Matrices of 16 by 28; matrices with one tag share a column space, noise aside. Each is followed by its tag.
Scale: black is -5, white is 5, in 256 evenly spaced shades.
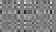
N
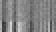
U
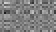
N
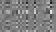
N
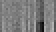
U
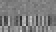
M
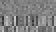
M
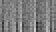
U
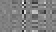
N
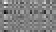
N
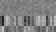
M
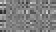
N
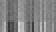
U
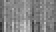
U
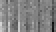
U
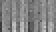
U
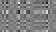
N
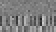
M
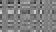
N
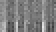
U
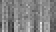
U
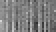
U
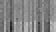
U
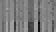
U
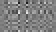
N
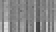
U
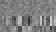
M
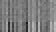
U
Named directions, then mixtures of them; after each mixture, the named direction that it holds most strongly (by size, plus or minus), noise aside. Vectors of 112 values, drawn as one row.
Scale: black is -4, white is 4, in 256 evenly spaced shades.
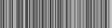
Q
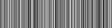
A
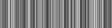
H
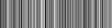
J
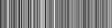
J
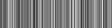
A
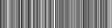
J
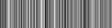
J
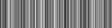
H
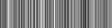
J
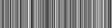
A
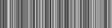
H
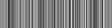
H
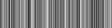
H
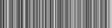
Q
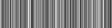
A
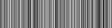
A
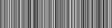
A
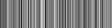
J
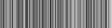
Q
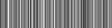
A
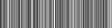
A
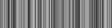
H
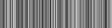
Q
